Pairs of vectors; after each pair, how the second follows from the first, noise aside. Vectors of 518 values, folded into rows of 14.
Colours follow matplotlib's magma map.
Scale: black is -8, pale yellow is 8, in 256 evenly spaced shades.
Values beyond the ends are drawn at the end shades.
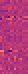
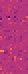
partly zeroed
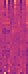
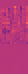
partly zeroed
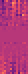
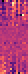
scaled up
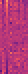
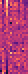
scaled up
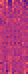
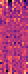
scaled up
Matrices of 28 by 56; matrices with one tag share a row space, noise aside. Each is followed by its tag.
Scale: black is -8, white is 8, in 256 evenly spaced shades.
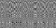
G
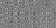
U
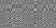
G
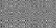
U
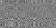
U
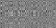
U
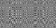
G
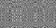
G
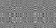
G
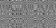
G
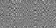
G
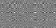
G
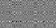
G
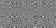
G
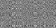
G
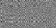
U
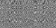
G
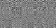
G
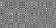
U
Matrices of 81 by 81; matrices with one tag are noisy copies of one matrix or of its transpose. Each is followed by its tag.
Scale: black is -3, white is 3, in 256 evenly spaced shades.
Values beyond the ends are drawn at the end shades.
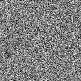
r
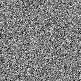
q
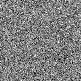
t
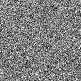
r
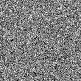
t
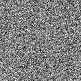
q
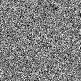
r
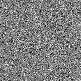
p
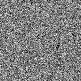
t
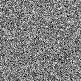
t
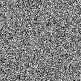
q
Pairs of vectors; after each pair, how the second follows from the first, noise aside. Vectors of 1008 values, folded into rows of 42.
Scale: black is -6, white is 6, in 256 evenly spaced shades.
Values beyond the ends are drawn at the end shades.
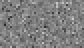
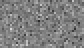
reversed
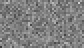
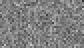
reversed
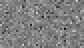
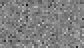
wrapped around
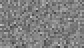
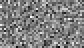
scaled up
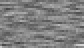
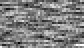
scaled up
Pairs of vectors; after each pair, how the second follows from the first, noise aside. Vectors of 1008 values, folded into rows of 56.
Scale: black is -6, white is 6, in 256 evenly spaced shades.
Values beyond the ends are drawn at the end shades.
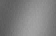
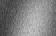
scaled up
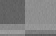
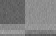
copied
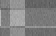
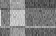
scaled up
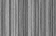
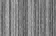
copied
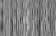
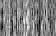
scaled up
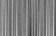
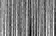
scaled up
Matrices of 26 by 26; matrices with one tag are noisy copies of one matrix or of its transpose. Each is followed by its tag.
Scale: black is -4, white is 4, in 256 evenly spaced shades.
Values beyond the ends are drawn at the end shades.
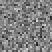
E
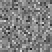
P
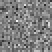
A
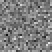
E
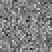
P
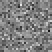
P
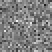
A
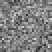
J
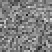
J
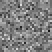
P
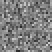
E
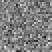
E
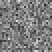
A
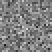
A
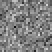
J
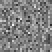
P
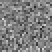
E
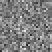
A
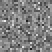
P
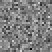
P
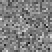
A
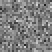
A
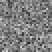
A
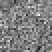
J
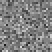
A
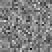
P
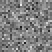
P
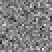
E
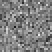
J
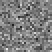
P
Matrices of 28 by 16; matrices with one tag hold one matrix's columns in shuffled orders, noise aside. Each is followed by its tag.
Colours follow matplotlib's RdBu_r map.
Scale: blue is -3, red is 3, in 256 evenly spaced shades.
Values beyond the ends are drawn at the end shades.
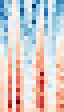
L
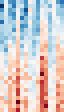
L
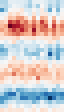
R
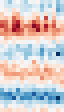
R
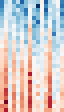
L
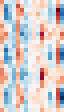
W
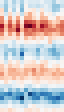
R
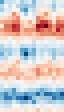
R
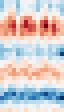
R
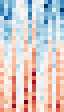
L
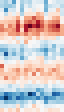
R
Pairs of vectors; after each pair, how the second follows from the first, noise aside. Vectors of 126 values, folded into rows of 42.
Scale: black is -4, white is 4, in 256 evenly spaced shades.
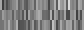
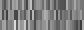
reversed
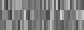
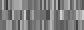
copied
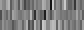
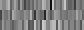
copied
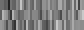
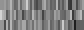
reversed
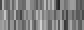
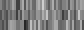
reversed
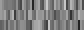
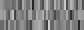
copied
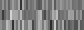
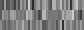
reversed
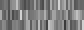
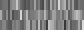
copied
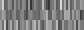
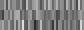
reversed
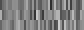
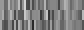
reversed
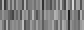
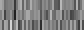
reversed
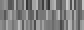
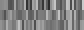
copied
